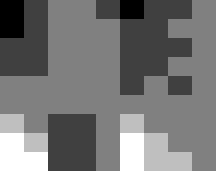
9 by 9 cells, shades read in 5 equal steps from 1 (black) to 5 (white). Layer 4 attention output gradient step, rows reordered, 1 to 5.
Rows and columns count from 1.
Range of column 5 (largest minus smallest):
1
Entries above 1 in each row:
7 8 9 9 9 9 9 9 9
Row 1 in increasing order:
1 1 2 2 2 2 3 3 3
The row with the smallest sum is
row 1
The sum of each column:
26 26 24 24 26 26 25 25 27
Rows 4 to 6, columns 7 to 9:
2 3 3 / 3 2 3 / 3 3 3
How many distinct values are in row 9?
4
